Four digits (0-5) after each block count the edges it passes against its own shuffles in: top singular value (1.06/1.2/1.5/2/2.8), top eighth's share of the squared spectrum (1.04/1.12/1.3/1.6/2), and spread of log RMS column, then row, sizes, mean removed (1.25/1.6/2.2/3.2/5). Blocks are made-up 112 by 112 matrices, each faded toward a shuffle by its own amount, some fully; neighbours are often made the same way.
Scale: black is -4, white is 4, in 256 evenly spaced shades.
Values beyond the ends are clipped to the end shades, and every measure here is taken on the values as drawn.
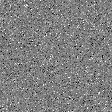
3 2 0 0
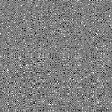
5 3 2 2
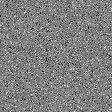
2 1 0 0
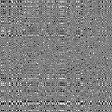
5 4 3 4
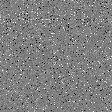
3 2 0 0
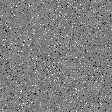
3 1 0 0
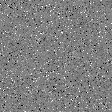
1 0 0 0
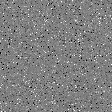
2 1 0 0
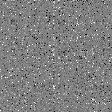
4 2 1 1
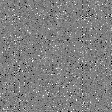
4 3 1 1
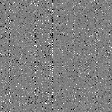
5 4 3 2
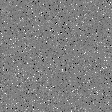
0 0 0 0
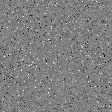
2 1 0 0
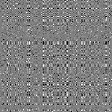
5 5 4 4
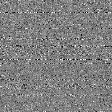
2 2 0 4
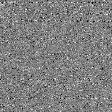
1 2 0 3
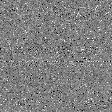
1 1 0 2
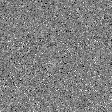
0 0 0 1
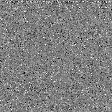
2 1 0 2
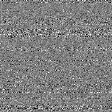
2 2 0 4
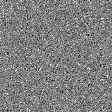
3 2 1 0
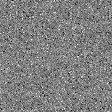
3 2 0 1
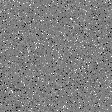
0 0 0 0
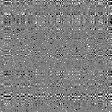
5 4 3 4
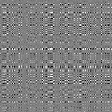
5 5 4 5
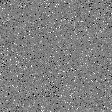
2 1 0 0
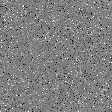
2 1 0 0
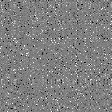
4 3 2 1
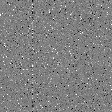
3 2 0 0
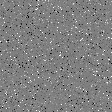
0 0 0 0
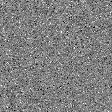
3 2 0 0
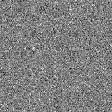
4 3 1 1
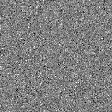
3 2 1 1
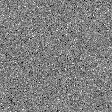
2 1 0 0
